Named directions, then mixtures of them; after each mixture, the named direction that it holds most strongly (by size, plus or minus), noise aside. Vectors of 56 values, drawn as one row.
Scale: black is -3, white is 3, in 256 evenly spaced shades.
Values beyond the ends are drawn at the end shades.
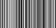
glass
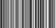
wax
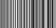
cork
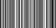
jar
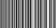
cork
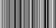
wax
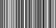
glass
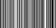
jar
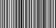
glass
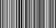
glass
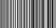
cork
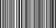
jar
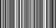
jar
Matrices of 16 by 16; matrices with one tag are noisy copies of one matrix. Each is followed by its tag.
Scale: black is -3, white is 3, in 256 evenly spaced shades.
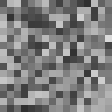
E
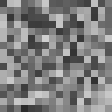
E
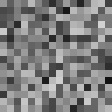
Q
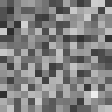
Q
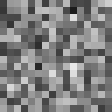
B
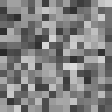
B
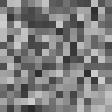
E
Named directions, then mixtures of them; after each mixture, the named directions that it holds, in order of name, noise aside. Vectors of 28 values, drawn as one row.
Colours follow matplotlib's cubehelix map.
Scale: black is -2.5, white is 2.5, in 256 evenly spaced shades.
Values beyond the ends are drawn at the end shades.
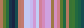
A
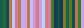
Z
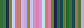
Z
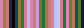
A, Z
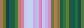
A, Z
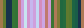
A, Z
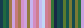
Z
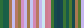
Z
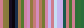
A, Z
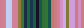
A, Z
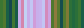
A, Z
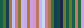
Z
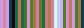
A, Z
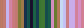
A, Z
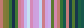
A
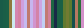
Z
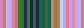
A, Z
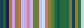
Z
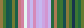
A, Z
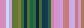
A, Z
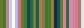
A, Z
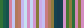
Z
